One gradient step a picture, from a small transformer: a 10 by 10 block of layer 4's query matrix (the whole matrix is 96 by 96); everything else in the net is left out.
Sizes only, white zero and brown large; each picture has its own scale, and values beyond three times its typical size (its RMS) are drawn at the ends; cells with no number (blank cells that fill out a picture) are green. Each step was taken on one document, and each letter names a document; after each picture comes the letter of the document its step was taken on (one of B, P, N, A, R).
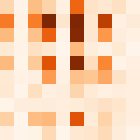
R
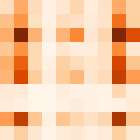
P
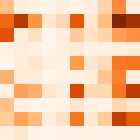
P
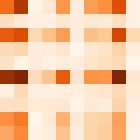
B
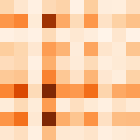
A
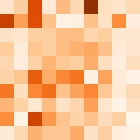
A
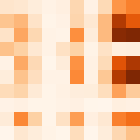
P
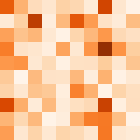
R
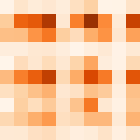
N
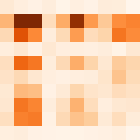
P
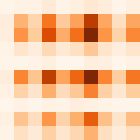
N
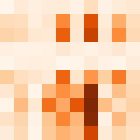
N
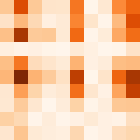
P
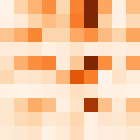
N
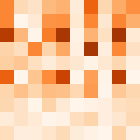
B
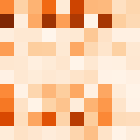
R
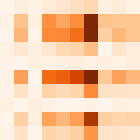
N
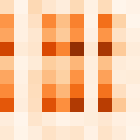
R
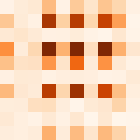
R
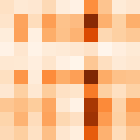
N
